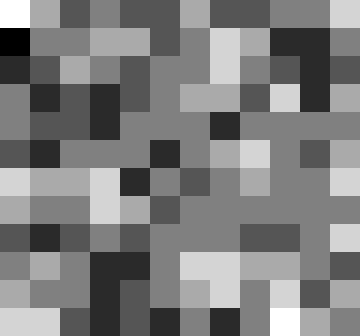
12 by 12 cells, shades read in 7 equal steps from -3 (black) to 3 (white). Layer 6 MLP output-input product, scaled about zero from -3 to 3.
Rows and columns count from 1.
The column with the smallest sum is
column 5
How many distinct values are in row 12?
6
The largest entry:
3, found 2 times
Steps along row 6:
down up same same down up up up down down up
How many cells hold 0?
54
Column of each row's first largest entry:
1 8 8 10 1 9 1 4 12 7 8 10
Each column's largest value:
3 2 1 2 1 0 2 2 2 3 1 2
